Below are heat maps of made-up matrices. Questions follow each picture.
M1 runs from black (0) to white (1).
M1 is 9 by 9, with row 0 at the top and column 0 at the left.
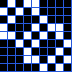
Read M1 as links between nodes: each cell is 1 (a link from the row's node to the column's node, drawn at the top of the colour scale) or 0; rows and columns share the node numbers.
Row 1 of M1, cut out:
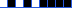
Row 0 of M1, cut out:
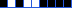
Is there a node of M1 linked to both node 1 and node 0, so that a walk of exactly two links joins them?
yes
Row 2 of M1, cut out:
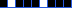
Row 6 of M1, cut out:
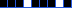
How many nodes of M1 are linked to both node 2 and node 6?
0
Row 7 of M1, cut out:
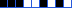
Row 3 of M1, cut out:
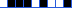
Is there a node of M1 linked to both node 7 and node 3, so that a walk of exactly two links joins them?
yes
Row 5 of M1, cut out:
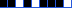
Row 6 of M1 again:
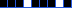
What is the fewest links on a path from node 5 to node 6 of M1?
3
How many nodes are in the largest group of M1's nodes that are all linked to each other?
3
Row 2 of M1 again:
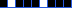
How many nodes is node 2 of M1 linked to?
2
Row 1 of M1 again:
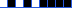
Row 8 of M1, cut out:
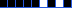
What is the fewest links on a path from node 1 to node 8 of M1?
3
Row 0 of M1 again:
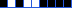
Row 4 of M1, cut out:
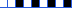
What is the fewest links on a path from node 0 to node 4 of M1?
1
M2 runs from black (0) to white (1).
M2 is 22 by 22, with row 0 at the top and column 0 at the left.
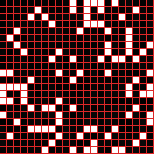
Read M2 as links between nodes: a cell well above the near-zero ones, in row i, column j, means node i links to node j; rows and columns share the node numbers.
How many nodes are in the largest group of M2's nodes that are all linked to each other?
2
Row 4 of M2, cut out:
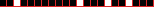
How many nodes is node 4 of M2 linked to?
4
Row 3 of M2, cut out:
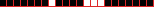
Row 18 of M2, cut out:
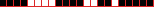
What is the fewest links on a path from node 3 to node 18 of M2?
2
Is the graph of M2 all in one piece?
no
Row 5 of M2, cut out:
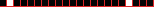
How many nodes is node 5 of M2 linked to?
2
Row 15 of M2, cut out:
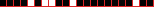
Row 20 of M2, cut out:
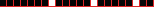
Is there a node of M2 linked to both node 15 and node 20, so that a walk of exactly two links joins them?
yes
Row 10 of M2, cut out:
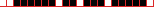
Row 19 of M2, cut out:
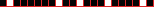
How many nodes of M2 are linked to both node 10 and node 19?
4
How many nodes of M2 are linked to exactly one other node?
0
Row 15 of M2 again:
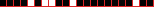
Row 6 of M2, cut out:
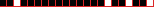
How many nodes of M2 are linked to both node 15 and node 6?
0
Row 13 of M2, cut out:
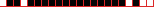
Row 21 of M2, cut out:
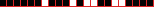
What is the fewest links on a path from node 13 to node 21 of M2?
1
